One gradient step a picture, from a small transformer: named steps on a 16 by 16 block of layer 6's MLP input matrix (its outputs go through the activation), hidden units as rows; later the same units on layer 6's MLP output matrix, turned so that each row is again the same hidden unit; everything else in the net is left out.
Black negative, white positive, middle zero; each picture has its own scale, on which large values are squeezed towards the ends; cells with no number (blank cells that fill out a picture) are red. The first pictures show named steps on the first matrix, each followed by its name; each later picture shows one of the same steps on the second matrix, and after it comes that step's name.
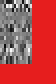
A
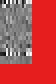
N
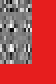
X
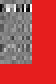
X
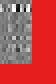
X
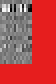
X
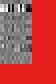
X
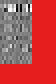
X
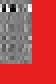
X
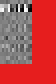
X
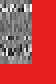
A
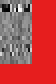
A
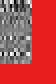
N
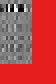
X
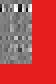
X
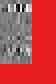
A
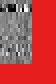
A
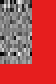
N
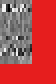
A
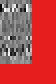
A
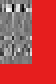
A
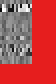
A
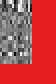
N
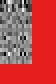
N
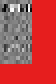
X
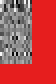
N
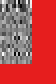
N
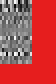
N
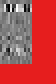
A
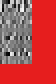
N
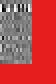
X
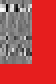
A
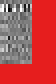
X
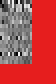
N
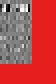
X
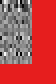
N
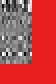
N
